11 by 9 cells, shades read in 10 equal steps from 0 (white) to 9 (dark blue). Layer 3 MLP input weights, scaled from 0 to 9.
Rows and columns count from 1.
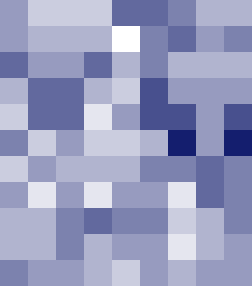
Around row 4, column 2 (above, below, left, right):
4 6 3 6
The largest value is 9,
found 2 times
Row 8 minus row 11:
-1 -3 0 -2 2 0 -2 2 1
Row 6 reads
5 2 4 2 2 3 9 4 9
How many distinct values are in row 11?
4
